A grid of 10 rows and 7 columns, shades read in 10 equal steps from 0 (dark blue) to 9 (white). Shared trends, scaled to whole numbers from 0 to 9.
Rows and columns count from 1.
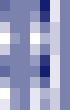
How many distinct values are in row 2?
4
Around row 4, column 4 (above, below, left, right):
7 7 4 6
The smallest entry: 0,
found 2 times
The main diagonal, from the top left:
3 4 4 9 4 8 4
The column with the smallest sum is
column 5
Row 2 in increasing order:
1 4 4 4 4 5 8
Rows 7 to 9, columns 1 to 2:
3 4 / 6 4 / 9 5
